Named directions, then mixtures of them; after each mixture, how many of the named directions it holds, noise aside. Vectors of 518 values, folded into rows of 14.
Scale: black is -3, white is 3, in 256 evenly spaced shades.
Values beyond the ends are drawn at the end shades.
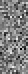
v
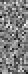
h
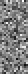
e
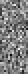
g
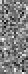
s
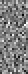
three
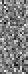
three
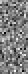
three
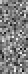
three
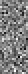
two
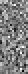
three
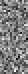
three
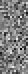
one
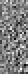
three
